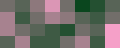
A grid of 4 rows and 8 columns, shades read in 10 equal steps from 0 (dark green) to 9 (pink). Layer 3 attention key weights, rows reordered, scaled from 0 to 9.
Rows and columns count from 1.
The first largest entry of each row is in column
4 1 8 8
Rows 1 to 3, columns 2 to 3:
3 5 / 2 4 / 4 3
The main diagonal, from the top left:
4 2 3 2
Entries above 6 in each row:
1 0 1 1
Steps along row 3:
down down down down up down up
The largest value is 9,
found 2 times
